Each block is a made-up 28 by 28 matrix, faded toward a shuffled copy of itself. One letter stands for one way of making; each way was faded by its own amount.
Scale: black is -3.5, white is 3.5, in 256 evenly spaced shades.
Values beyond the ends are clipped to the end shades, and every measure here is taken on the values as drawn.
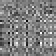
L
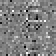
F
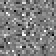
F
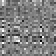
L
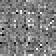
F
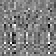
L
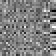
L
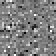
F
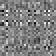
L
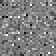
F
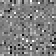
F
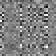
L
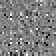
F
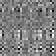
L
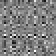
L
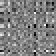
L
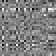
L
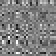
L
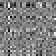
L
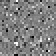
F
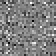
F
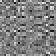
L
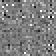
F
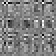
L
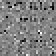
F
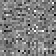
F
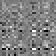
L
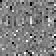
F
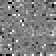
F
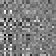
L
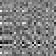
L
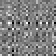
L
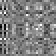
L
